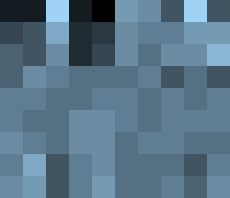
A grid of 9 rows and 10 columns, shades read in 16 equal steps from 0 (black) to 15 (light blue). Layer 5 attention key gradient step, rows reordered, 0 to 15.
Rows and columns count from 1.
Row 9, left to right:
10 11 6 9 11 8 8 9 7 10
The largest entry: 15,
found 2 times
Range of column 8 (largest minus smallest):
4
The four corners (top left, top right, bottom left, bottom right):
2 6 10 10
